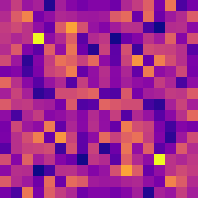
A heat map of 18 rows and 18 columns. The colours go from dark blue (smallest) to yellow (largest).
Odd rows or columns: none. Average level on the scale: 40%. Symmetry: a half turn. Slope: none.
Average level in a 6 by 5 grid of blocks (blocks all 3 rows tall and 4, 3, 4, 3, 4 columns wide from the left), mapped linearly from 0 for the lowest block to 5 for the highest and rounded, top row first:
3 2 1 3 1
3 5 0 2 3
0 3 1 2 2
2 2 1 3 0
3 2 0 5 3
1 3 1 2 3
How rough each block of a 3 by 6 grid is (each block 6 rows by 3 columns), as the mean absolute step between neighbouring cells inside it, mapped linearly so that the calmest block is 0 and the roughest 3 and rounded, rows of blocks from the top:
0 3 1 1 3 1 | 1 1 1 1 1 1 | 1 3 1 1 3 0
